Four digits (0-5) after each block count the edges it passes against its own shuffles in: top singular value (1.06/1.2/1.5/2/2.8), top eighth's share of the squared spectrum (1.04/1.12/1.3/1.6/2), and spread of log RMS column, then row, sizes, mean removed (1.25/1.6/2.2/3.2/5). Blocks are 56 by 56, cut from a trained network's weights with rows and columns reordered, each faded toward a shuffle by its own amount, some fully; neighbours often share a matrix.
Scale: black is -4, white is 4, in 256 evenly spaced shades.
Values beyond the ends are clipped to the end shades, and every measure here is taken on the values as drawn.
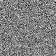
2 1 0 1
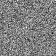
0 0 0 0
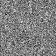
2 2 1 0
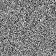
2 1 0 0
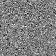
2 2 0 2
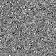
2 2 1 1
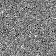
0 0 0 0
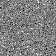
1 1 0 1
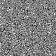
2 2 0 1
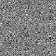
3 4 2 2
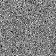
2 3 1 0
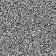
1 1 0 0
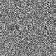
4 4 2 1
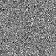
2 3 1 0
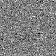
2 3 1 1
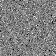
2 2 0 0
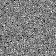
0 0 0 0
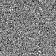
2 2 0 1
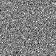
1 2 0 1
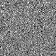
2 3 1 1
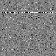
3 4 0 2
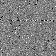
2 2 0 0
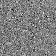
0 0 0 0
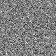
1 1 0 0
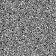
0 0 0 0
